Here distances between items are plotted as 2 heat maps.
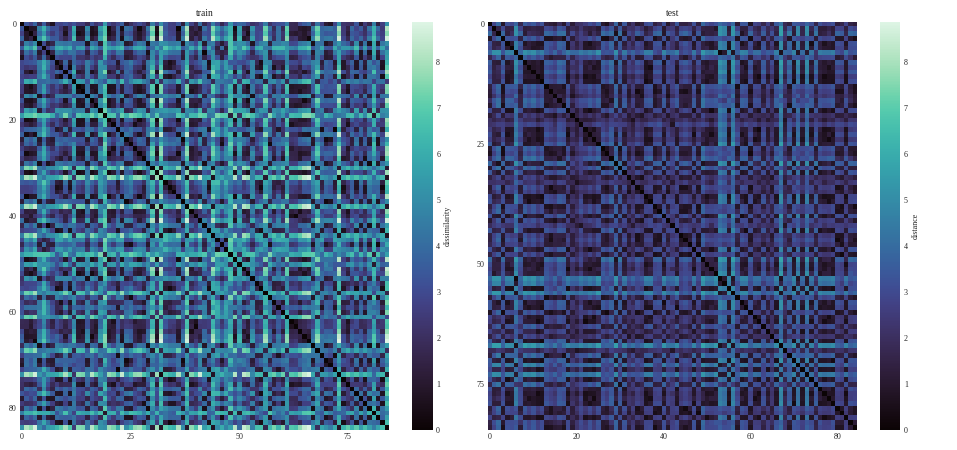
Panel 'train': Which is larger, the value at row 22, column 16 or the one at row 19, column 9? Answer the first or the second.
the second
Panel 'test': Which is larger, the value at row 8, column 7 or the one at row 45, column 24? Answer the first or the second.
the first
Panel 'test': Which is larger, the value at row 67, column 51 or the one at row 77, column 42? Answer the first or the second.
the first
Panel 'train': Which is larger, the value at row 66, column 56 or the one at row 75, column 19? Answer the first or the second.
the first
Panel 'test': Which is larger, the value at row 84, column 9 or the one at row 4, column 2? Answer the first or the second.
the first
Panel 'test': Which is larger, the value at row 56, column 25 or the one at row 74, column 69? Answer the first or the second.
the first
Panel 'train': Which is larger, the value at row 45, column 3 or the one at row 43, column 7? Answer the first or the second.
the first
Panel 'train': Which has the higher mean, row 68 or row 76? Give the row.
68
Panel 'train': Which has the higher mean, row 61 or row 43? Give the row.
61
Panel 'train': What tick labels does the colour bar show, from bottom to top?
0, 1, 2, 3, 4, 5, 6, 7, 8
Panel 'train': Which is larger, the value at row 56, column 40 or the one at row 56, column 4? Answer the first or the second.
the first
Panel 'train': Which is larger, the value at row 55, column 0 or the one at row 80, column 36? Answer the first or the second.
the second
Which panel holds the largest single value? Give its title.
train
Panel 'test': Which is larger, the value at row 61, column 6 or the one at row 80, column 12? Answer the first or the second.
the first
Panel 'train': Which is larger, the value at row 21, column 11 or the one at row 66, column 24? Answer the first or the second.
the second
